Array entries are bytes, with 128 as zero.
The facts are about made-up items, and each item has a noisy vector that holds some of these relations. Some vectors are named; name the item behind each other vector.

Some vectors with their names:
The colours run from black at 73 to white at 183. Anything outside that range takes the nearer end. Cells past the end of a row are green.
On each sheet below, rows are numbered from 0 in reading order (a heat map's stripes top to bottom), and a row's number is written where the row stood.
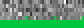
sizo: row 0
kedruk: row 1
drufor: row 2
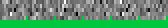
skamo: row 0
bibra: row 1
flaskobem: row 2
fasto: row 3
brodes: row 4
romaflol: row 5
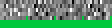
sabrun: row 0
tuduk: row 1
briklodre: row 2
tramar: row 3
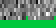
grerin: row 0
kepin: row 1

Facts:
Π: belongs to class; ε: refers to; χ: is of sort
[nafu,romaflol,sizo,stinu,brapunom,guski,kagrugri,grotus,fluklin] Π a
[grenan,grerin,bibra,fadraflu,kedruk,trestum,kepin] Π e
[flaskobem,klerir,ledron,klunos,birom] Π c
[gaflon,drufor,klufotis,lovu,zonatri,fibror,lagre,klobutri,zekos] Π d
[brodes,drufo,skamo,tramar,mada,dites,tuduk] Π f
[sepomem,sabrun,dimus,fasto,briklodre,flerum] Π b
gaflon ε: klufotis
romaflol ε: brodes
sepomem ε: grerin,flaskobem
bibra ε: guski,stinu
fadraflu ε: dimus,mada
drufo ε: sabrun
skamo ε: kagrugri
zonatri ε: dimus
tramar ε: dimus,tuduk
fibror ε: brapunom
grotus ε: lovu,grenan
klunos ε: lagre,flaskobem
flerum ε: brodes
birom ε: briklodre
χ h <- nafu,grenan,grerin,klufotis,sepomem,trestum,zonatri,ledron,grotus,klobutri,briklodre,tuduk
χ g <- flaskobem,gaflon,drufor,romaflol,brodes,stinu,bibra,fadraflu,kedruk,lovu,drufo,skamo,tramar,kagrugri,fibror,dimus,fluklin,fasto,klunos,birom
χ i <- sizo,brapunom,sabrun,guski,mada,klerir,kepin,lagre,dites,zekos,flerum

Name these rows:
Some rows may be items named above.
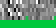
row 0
mada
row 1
lovu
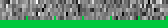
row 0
klerir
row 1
brodes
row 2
nafu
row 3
fluklin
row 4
grenan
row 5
fadraflu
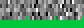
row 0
klufotis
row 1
zonatri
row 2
tramar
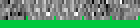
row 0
ledron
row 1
zekos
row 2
zekos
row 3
grotus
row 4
lovu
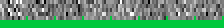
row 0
mada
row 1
sepomem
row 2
nafu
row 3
sizo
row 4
lagre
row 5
trestum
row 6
dites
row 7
klobutri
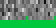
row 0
bibra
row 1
fasto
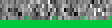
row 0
birom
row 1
dimus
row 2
klunos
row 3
flerum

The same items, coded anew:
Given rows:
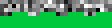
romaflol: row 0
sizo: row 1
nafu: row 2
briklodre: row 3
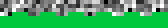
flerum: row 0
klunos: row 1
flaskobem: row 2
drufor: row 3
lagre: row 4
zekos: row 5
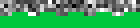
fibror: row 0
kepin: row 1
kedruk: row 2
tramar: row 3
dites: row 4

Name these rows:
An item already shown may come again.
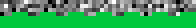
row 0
nafu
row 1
lovu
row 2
klunos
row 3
tuduk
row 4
fasto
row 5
birom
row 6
ledron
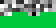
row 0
klufotis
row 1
birom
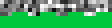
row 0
klunos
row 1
flerum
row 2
sepomem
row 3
mada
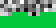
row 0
sabrun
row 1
birom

